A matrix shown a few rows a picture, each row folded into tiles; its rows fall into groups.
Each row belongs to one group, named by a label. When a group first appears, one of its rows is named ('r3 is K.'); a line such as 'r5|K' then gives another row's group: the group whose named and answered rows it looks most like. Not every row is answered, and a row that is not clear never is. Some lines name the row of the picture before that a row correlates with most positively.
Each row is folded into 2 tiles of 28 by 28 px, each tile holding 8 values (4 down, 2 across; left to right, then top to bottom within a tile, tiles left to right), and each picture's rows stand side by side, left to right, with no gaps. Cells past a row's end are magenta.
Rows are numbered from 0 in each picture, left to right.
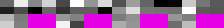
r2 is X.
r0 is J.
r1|J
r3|X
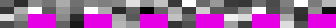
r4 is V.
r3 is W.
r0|V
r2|J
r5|J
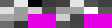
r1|W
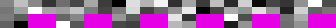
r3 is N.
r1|X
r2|N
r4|W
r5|X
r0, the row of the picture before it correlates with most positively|1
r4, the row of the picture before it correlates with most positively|1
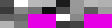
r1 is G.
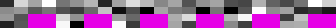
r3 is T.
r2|J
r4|V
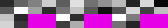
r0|N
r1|N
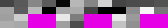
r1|N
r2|V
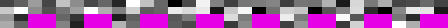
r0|X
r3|X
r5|N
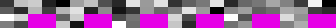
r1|X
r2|J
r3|N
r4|N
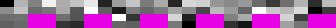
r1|W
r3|G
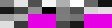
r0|J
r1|W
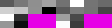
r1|J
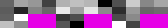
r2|J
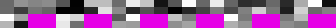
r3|J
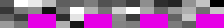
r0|J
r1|X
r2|X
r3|X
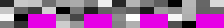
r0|G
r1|J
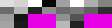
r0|G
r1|J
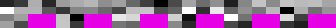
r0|X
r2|V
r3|G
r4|G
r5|G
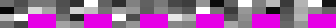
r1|X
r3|V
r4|J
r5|X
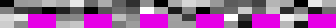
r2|V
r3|J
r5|T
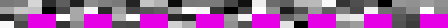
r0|X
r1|V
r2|T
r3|X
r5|J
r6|V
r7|W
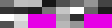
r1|X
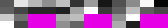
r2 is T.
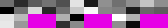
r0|V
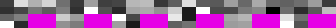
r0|J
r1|V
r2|G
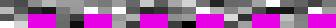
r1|W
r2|T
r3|W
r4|N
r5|V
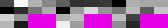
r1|V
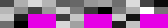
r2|W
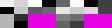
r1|W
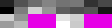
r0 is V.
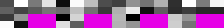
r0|J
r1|X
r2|N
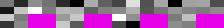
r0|V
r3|X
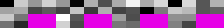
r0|N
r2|J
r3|N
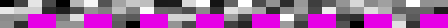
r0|X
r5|G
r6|W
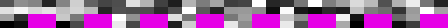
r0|W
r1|W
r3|N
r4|X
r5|T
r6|G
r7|W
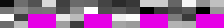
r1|V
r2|T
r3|J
